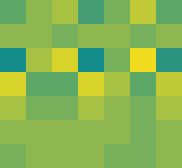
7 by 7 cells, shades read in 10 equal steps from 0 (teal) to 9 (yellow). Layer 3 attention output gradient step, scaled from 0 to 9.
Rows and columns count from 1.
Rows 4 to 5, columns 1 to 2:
8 3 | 6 4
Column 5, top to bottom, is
4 5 4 6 5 5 4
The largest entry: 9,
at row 3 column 6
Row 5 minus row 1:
3 -1 -2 4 1 -3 3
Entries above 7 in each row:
0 0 2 2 0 0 0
